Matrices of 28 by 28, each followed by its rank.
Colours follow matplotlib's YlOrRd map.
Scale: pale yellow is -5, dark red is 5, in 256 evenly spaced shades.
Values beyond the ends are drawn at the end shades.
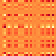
one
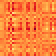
two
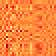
three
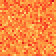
full rank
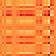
one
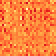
five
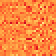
five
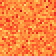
full rank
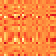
two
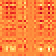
two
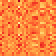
three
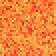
full rank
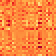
three
